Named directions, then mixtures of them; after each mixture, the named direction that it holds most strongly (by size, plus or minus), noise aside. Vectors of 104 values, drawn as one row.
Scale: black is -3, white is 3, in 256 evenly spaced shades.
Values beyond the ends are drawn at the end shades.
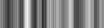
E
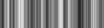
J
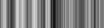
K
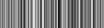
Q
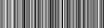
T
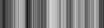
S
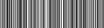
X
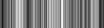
S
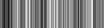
E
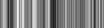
K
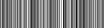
X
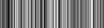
Q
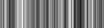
J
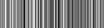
Q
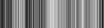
S
